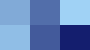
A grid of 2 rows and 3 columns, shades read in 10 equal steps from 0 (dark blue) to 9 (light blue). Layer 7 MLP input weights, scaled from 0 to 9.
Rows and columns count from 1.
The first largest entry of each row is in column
3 1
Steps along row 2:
down down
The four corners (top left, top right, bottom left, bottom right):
7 9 8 0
